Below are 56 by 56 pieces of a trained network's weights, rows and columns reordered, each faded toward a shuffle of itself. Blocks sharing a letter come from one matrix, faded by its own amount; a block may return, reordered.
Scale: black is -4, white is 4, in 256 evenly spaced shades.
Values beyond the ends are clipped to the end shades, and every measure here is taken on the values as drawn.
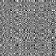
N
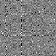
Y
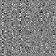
Y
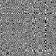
Y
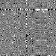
Y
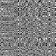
N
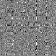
Y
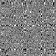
Y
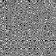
Y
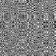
N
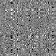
Y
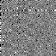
Y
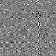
Y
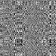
N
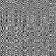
N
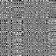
N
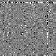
Y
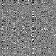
Y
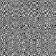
N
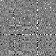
Y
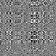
N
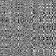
N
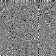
Y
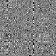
Y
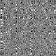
Y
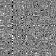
Y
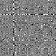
Y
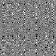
Y
